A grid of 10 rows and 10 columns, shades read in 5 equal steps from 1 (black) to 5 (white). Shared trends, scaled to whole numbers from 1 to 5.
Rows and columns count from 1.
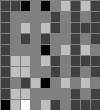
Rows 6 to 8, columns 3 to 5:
4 3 4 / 4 3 3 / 2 4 1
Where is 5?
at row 10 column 3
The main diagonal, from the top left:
2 3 4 3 1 2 3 3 3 2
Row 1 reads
2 2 1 3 1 3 4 2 4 2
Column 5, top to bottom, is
1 3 4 2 1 4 3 1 3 4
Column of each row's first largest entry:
7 2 3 2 7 2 2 4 2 3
